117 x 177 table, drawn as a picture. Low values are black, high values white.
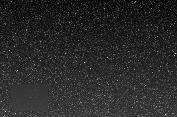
Calmest part: bottom left. Slope: up to the bottom. Odd patch: calmer, in the bottom left. Stripes: none. Grain: fine.
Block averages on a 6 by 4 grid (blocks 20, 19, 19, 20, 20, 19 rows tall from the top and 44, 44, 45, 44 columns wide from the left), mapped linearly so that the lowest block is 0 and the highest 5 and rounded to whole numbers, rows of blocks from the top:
0000 | 1111 | 2222 | 3333 | 4444 | 5555
